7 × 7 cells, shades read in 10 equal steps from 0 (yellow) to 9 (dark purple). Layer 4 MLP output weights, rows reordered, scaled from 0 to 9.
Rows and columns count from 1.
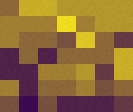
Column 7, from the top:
3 3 7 2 2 5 7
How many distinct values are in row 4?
3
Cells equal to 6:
4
